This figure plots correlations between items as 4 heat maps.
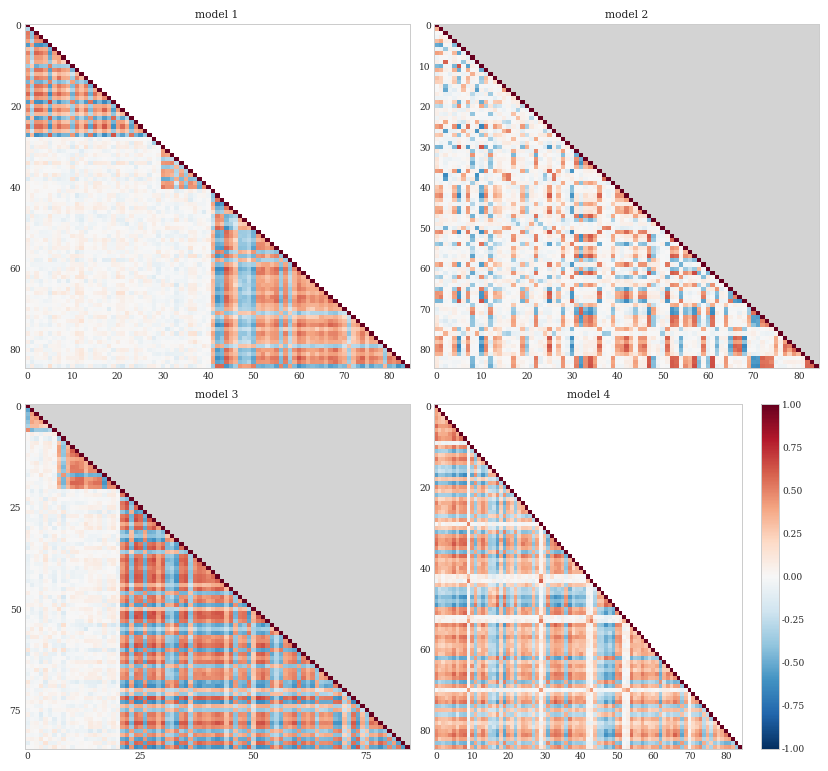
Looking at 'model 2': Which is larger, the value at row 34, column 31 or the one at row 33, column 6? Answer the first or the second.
the first
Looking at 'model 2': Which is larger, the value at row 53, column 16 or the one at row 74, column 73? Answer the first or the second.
the second
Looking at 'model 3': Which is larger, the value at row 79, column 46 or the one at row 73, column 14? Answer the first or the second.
the second
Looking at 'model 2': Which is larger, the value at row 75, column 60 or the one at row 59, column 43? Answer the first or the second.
the second
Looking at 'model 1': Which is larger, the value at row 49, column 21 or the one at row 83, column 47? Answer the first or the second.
the first
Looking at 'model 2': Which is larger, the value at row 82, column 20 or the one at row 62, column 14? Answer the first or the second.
the first
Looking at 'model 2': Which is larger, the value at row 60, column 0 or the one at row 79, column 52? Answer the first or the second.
the second
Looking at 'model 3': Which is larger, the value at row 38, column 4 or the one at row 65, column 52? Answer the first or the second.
the second
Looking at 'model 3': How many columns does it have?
85
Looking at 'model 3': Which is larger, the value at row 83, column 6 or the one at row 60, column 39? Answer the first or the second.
the first
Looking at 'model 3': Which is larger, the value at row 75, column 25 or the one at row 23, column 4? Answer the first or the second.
the second
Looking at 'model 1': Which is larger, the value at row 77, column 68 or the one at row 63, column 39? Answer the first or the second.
the first
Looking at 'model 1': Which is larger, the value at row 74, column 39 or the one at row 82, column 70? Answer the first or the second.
the second
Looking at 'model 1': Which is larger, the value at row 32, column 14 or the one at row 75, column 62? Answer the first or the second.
the second
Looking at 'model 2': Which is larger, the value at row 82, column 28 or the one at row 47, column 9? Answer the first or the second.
the first
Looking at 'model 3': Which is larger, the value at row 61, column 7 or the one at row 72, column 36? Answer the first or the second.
the first
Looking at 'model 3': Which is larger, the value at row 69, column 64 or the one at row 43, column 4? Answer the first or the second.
the first
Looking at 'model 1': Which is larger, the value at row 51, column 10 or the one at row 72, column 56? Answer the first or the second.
the first
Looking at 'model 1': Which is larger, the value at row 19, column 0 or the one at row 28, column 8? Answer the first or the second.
the second
